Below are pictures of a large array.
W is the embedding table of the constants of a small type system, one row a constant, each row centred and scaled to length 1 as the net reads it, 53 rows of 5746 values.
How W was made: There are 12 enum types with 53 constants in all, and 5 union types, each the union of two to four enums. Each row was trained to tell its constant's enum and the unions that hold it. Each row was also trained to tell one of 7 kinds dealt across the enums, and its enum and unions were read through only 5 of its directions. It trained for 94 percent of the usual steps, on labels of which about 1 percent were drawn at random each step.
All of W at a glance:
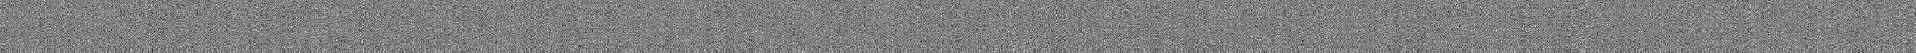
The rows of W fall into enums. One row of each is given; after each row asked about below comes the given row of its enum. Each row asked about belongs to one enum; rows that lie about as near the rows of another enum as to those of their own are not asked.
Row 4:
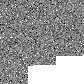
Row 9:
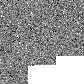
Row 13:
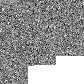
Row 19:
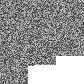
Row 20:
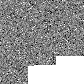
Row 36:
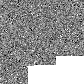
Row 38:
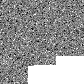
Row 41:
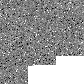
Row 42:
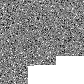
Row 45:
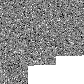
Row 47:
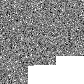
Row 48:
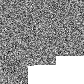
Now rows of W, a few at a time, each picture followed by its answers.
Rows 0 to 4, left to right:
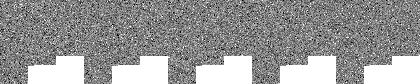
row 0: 47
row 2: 38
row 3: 13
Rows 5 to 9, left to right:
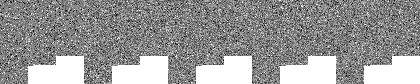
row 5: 4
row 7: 42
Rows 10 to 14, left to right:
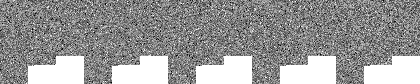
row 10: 13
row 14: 9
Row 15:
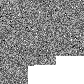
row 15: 13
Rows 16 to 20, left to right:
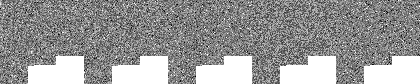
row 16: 42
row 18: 48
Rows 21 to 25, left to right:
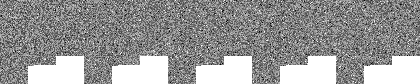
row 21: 4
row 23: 42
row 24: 48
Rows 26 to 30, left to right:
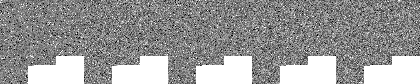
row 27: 4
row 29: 20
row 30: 20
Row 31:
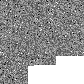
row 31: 42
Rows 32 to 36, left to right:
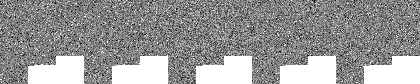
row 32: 9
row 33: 4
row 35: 4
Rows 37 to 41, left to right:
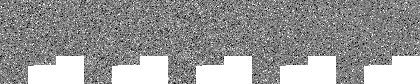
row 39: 20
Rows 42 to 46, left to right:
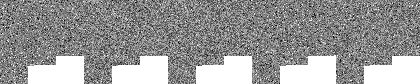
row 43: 13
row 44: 13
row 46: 47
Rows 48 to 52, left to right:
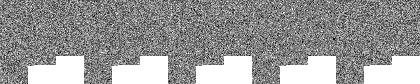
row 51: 20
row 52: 42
